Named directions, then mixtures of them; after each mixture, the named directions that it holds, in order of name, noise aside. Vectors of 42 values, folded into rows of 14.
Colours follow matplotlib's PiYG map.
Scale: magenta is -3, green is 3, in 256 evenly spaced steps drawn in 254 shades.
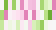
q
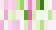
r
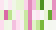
q, r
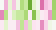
q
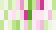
r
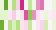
q, r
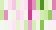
q, r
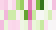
r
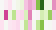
q, r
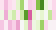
r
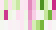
q, r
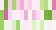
q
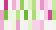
q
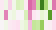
q, r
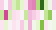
q, r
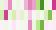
q, r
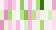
r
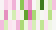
r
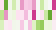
q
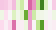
r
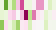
q, r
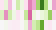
q, r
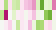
q, r
